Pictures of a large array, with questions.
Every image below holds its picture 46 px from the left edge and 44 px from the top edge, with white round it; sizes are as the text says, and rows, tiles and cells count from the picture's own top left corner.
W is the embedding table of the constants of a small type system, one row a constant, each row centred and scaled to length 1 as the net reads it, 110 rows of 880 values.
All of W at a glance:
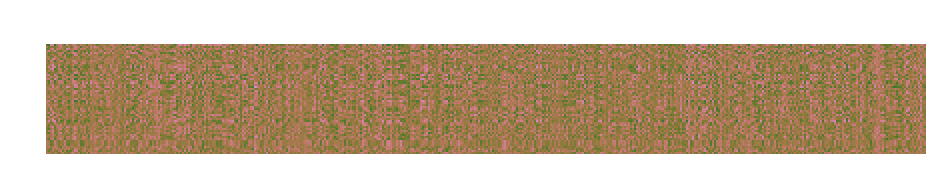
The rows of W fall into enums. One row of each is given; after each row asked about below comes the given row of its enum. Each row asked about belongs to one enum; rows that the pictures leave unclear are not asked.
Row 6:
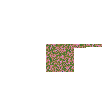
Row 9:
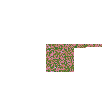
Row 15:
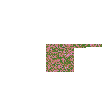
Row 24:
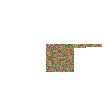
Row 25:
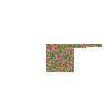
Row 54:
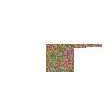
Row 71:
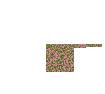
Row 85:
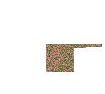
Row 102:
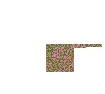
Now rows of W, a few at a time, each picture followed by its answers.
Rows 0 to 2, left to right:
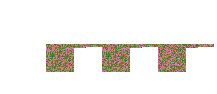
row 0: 25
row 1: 25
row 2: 85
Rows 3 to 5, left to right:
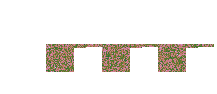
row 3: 9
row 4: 25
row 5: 15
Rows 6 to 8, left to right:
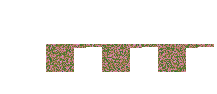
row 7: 102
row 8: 9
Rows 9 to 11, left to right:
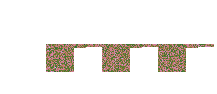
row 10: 85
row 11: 54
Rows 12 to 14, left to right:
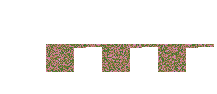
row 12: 85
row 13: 102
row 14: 6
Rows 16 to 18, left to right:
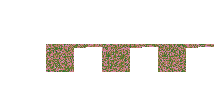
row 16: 9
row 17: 25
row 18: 54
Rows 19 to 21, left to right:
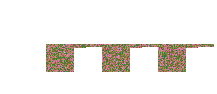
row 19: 15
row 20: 6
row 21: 25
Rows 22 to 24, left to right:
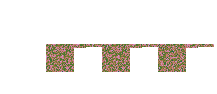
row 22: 6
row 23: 6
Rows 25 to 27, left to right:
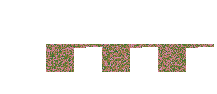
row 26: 24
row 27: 85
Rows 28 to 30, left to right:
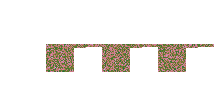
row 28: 9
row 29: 85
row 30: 102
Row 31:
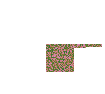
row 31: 102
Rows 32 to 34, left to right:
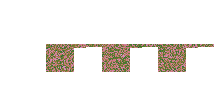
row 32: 71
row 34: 102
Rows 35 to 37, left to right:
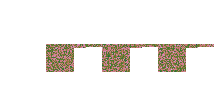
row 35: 102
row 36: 25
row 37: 9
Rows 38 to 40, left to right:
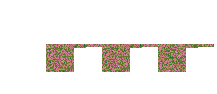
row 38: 9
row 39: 9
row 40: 15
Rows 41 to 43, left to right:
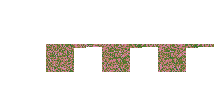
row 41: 54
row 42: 15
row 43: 15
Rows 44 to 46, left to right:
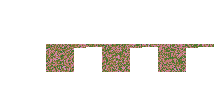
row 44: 71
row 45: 6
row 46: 15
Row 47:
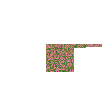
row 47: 9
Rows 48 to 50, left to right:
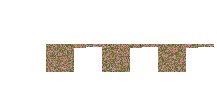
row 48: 54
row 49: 9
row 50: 6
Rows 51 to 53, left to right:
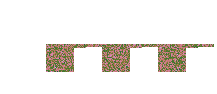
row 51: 9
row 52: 102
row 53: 15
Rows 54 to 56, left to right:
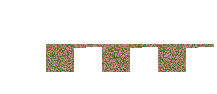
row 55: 15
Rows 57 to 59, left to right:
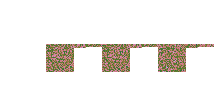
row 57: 102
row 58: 102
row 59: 9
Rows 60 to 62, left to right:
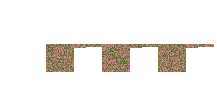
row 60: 102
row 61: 15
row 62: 54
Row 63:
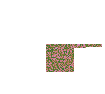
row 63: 102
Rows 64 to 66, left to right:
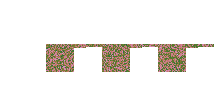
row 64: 71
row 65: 54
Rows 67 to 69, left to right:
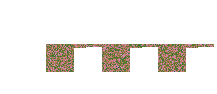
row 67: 54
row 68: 15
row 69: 6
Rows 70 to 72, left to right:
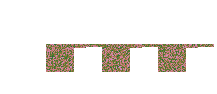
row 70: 25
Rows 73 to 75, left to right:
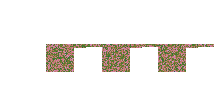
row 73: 15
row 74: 25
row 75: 6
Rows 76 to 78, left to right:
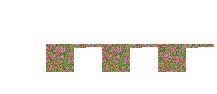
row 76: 6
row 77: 6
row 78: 102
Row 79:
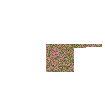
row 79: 85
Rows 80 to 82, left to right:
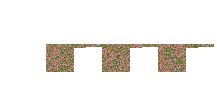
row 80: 85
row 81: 71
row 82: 15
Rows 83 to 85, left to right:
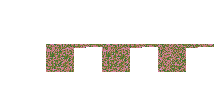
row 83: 25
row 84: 25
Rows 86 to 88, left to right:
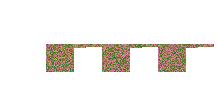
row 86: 24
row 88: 85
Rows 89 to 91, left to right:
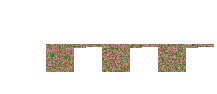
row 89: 25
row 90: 9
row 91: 6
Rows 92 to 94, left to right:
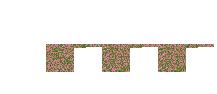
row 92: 15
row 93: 9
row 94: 9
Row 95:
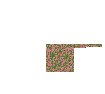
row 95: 25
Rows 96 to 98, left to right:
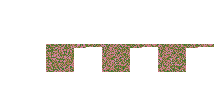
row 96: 102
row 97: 85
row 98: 85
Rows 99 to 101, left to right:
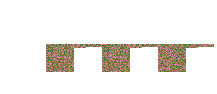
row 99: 102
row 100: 102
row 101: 85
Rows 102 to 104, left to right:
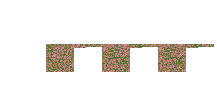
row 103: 15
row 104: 15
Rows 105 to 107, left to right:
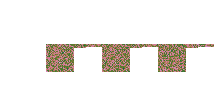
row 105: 85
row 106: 85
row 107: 54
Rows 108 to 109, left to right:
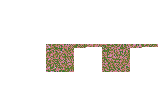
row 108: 9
